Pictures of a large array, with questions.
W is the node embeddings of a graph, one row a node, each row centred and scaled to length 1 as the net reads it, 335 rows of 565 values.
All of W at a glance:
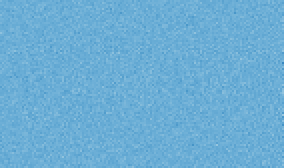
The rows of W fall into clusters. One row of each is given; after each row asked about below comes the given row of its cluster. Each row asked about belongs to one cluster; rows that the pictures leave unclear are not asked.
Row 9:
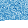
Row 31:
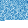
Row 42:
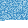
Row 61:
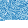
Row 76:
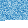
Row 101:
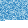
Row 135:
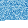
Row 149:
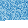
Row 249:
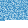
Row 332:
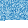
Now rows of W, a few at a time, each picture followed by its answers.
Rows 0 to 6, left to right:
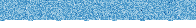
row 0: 31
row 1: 332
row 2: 149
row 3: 101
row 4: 101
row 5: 249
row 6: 76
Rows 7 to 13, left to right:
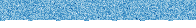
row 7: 149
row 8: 42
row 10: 249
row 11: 332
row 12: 9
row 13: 76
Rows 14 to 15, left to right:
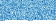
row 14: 101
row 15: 135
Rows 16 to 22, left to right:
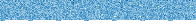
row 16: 101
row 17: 101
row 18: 149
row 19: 42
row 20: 61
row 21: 332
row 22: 101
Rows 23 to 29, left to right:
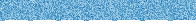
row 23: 42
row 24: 149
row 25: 101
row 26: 9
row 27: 149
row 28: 249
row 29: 9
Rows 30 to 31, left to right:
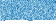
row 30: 332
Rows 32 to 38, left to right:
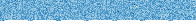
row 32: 42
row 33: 135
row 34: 249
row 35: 42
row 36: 332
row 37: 61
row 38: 101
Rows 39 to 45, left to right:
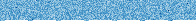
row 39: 135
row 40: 61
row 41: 135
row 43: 332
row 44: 9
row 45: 42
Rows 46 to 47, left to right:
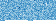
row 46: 249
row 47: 149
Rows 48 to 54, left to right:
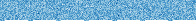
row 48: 31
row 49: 31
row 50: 42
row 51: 135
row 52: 101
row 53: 149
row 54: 31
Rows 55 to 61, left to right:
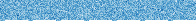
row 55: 101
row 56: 42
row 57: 61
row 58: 149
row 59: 135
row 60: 76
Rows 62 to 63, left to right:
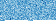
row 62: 31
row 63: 149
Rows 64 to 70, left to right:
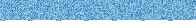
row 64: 332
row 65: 61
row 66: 332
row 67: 9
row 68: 149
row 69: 42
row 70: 31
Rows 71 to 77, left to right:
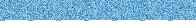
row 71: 61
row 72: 9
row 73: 135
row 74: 76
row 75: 149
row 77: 101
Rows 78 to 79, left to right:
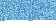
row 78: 249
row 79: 101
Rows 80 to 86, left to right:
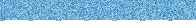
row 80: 101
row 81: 42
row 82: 149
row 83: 135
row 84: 332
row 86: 31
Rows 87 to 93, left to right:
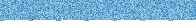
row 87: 76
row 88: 101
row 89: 249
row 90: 249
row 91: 42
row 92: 149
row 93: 149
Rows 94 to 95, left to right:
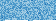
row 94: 101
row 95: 135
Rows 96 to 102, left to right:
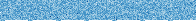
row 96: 76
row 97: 9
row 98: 42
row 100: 101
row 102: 135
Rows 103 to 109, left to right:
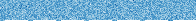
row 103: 101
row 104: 76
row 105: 76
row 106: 42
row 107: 76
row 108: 61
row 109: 249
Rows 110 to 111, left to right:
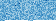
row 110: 9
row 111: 332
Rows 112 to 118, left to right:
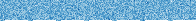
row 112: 101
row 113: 42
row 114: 9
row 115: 332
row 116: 42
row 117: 249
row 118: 42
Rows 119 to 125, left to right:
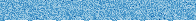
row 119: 249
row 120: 9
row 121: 135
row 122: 149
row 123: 332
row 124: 332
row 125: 332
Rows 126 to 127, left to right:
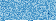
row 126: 249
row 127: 9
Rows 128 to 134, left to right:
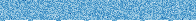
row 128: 149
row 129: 61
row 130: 249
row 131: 135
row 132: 61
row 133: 42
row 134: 76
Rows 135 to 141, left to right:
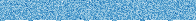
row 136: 249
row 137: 332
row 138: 149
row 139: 9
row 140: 249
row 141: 61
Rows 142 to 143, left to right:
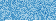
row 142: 61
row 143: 135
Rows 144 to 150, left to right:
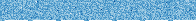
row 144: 42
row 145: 61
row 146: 249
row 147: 249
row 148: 249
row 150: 76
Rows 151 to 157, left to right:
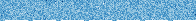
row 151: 101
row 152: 31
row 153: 31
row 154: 9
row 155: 31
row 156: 149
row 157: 149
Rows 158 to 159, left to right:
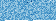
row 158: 31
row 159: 42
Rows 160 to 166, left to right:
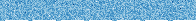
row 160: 149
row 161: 31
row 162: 135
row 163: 149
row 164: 42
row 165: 149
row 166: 9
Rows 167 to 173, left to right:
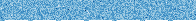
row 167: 42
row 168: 135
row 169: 135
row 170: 61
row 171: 42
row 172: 149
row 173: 9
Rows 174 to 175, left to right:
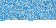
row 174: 101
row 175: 149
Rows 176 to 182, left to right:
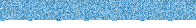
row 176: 42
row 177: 31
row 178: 249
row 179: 101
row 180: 135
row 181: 31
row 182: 31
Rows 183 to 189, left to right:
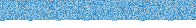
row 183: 31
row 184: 31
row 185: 42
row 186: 135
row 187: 135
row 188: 9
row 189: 135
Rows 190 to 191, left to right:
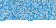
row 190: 61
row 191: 9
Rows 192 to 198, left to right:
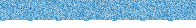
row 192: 149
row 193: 31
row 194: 149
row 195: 61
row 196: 101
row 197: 149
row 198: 249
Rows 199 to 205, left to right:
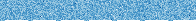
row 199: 135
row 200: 101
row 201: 9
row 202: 149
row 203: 149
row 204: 9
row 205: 76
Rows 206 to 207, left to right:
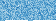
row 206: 149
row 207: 135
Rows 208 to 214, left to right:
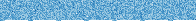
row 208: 61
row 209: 249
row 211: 61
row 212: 42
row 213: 42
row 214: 332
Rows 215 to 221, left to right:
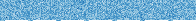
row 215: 149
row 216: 42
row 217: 31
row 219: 101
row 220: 42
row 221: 101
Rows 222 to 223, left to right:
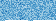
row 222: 332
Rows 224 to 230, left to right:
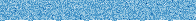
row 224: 9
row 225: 332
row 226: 332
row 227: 332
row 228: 42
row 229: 135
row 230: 61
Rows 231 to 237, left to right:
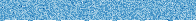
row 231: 101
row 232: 9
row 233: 149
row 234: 76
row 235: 332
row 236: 135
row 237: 249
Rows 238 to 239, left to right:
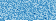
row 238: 249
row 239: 9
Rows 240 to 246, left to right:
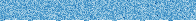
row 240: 101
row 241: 61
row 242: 9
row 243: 76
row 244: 42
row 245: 149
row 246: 249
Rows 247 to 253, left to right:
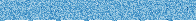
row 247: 135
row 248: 42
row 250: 249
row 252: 135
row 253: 249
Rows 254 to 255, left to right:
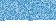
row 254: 31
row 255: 42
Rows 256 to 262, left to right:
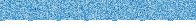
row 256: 61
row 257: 9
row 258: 101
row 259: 42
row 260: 31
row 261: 76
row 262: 149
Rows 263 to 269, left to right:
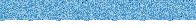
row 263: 101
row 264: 76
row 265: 42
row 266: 332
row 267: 332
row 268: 332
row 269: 101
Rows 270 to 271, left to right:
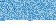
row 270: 249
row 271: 101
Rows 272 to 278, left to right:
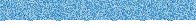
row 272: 332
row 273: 149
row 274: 9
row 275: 149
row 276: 135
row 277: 332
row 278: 9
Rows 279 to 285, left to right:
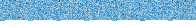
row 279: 61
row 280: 135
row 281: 42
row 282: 149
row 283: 332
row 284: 249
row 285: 61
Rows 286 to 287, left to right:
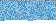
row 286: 31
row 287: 332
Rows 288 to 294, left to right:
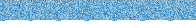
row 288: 9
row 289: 42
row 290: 42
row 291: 9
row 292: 101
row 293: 9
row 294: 135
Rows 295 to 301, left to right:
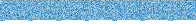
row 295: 101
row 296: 42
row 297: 332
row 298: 76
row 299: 149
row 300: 42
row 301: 332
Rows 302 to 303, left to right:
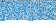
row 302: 249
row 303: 332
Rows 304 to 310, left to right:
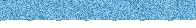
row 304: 135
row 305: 61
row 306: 76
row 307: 101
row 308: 31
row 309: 9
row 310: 61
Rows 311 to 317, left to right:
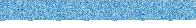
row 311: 76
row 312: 31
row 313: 9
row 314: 149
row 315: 149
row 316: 42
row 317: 101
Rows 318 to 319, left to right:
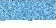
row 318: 149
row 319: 31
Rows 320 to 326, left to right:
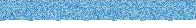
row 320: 135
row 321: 249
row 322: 101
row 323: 135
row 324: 101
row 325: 135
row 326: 31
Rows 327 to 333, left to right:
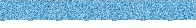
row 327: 249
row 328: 61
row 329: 61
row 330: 101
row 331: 9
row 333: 9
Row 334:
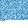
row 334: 42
